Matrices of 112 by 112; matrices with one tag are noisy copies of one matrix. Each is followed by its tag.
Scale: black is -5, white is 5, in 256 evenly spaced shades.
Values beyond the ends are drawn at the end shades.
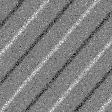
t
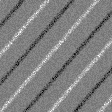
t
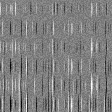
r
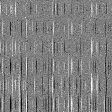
r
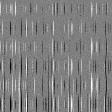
r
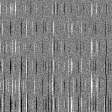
r
